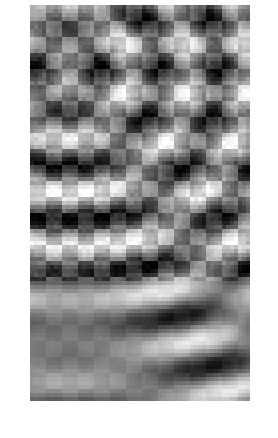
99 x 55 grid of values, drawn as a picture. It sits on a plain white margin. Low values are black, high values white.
The bottom part is calmer, past a seam about 70% of the way down. Rings spread out from the top left. There is no overall slope. The bottom left is the smoothest part. Stripes running across repeat 8 times from top to bottom. Neither half mirrors the other.
